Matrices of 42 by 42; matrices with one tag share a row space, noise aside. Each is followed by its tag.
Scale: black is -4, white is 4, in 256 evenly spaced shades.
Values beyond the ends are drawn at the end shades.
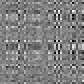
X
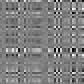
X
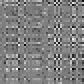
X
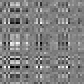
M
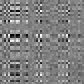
M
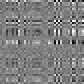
X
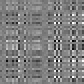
X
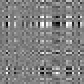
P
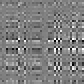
X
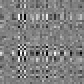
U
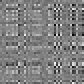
X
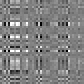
M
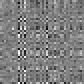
U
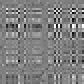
X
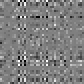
U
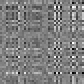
X
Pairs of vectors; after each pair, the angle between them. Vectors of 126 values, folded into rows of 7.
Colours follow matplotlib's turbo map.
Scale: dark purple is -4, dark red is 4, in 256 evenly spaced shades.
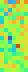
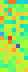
nearly opposite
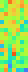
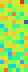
partly aligned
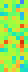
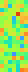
partly opposed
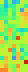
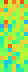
partly opposed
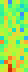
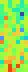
nearly parallel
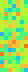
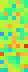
nearly parallel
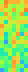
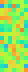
orthogonal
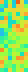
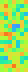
partly opposed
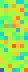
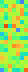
nearly parallel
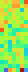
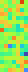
partly aligned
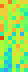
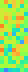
partly aligned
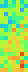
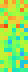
nearly opposite
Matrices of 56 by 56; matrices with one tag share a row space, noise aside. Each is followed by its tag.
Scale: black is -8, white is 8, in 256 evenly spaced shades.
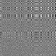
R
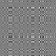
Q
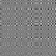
R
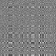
Q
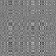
Q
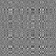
Q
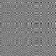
R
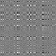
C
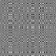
Q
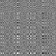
C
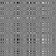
C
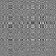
Q
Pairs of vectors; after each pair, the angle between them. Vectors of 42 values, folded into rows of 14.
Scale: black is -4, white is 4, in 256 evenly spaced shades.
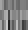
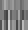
nearly opposite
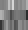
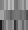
nearly parallel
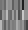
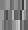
partly aligned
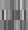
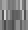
nearly parallel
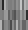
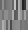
orthogonal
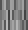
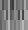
partly opposed
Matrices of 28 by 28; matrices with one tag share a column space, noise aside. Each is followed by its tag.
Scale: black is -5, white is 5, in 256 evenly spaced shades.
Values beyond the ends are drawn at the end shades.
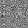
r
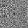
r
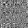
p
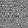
r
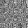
p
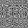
r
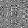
r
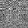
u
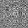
r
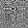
u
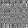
p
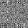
p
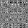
p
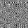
p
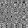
p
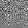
u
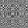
r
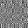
p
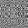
r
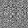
r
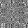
p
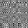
p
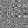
r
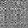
u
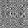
r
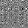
u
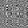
r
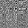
u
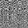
u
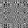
p
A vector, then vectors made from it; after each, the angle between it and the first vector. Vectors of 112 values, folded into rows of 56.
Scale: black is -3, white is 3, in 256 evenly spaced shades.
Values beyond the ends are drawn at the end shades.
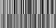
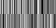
partly aligned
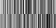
partly aligned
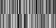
orthogonal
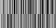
nearly parallel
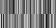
orthogonal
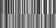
nearly opposite
